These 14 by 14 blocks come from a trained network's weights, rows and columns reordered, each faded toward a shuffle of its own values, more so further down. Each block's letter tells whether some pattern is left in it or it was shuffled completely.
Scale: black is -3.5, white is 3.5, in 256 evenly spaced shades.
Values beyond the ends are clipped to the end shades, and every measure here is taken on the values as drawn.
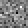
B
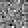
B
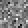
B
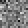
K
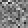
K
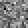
B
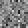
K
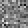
K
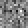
K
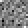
B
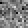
B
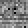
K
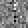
K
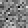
B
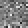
K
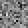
B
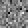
B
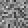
B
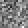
B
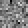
B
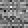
K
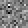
K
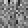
K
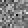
B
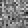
B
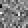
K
